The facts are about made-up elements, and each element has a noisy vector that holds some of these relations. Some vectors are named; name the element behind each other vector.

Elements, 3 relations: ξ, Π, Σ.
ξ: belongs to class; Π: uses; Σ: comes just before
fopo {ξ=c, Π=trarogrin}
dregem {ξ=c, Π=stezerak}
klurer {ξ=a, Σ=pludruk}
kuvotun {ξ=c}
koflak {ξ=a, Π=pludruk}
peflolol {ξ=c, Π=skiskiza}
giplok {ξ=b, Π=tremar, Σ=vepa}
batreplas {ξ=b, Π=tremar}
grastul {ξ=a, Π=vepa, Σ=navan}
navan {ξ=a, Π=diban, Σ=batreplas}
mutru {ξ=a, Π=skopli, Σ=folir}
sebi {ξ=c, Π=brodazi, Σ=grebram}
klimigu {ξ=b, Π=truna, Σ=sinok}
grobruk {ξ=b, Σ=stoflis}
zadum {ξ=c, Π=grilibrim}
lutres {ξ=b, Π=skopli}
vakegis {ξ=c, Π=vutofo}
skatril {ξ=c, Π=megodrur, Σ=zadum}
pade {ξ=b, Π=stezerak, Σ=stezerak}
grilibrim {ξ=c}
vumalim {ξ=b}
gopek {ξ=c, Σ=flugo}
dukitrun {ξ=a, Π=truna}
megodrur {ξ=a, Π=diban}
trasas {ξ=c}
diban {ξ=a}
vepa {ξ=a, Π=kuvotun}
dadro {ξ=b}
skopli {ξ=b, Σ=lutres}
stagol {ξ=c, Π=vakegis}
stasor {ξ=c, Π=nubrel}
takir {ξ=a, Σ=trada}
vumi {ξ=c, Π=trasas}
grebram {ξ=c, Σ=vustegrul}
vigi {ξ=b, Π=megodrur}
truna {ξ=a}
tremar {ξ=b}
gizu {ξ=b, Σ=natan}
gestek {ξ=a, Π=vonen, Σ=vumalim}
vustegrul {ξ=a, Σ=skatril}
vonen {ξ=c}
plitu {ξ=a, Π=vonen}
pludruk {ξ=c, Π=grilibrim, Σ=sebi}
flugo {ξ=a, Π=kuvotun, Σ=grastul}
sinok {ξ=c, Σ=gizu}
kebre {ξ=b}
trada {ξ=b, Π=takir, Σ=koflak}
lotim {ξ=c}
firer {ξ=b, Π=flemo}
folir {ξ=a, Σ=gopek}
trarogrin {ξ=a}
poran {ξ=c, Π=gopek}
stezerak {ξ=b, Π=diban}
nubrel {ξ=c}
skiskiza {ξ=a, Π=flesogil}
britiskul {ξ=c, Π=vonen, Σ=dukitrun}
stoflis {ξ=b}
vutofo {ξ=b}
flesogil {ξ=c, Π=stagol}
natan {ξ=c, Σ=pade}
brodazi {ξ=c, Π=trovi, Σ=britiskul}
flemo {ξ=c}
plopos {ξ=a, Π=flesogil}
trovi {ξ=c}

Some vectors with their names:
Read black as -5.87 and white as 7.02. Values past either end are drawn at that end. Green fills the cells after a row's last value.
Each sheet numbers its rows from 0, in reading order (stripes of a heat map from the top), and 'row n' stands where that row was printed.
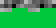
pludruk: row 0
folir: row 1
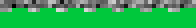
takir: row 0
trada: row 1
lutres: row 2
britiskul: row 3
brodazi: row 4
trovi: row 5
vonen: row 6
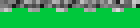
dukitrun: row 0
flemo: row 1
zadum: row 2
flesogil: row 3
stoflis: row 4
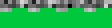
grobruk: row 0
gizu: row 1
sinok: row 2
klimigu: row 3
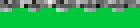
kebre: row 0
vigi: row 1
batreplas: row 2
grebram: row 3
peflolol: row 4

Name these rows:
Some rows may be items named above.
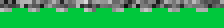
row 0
skopli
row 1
sebi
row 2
firer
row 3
skatril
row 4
truna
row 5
dukitrun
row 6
flesogil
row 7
plitu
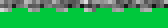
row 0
britiskul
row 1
peflolol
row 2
trarogrin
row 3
skatril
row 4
grastul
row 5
vustegrul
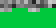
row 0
flesogil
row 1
gizu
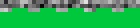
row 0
trada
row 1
flugo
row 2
grilibrim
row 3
skatril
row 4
flesogil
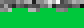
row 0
skiskiza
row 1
vigi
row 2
megodrur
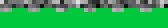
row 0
navan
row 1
grastul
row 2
vigi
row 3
mutru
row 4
gestek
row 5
tremar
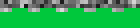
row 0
vutofo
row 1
koflak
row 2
pade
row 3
dregem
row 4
giplok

